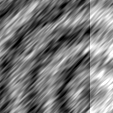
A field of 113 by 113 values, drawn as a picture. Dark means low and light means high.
Seam: vertical, 80% of the way across, the right part higher. Rings: centred on the bottom right. Ninth with the highest average: bottom right. Mirror symmetry: none.
